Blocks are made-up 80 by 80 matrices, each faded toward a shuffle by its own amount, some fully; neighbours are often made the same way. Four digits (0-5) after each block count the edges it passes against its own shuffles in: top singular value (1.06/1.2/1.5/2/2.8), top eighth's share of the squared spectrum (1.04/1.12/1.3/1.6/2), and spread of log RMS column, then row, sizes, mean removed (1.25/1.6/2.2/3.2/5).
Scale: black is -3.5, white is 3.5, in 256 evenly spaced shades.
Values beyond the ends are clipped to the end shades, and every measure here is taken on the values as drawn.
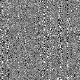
1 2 3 0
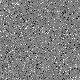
1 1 0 0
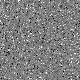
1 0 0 0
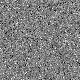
0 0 0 0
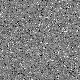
0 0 0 0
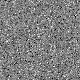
2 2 0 0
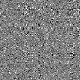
4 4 2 2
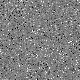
0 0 0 0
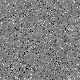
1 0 0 0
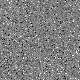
0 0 0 0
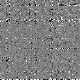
3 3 3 3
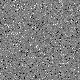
0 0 0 0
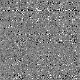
2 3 2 3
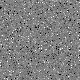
0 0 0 0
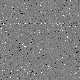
2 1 0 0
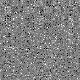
4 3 2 1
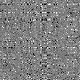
4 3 2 2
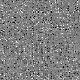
4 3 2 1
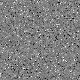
2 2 0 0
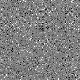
4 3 1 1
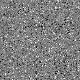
1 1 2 1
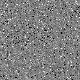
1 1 1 0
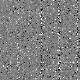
2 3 2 1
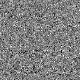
3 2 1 2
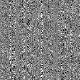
2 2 4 0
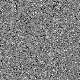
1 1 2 0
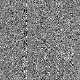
2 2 3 0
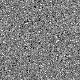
0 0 1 0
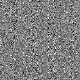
1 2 3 0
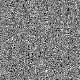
1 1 2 0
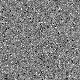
0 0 1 0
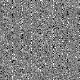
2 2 3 0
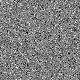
0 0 1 0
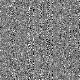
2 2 3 0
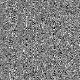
1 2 3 0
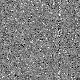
1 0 1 0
